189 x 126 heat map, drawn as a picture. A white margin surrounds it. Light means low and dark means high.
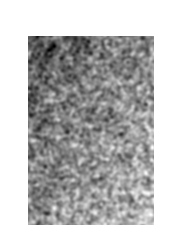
Stripes: none. Lone odd cells: none. Ninth with the highest average: top left. Ninth with the lowest average: bottom right. Grain: blotchy. Mirror symmetry: none. Slope: up to the top left. Histogram: bell-shaped.
